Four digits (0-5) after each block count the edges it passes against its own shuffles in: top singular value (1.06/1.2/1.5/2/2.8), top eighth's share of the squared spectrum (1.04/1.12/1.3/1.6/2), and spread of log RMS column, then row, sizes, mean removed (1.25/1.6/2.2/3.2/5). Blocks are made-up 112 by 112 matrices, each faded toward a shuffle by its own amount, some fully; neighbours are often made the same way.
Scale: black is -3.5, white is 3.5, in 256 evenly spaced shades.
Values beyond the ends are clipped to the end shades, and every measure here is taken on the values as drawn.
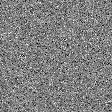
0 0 0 0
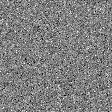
0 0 0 0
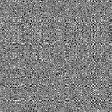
5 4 3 3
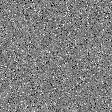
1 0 0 0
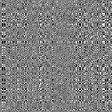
5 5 4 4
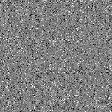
4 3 2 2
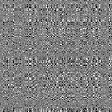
5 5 4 4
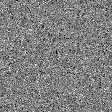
0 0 0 0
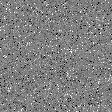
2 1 0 0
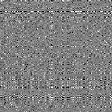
5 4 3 3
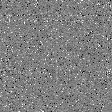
2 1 0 1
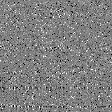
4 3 1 2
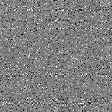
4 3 1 2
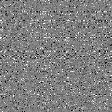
4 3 2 3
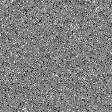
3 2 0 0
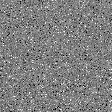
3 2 0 1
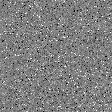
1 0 0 0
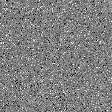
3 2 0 0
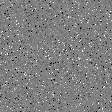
0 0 0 0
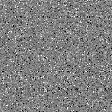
4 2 1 1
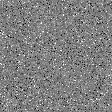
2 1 0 0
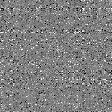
4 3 2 2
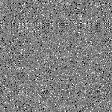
4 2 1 1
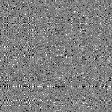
5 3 2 3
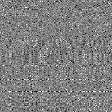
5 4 2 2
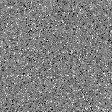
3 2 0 0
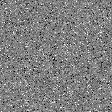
3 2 0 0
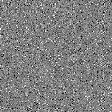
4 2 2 1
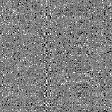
4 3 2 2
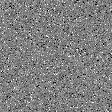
0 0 0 0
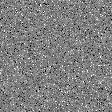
0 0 0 0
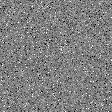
2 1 0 0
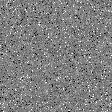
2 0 0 0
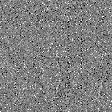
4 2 2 1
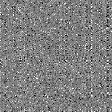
4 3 2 2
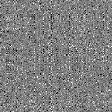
4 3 2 2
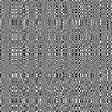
5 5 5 4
